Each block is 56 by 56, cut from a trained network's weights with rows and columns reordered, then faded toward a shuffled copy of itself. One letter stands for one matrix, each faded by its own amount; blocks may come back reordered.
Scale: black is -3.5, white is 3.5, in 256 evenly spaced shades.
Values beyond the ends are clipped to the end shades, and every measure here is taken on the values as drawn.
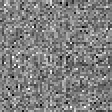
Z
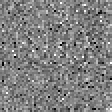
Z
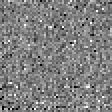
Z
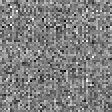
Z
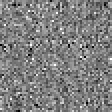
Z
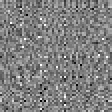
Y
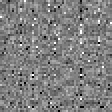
Y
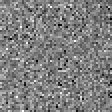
Z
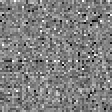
Z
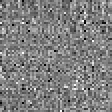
Y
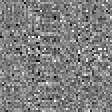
Y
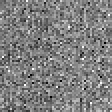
Z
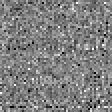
Z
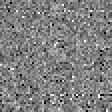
Z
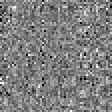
Y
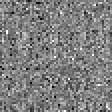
Z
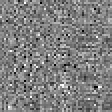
Y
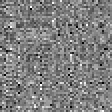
Y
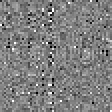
Y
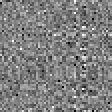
Y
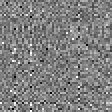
Y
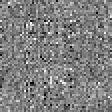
Y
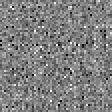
Z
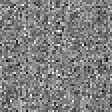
Z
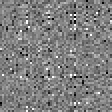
Y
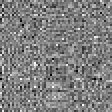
Y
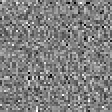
Y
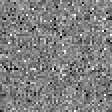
Z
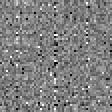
Y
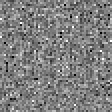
Z
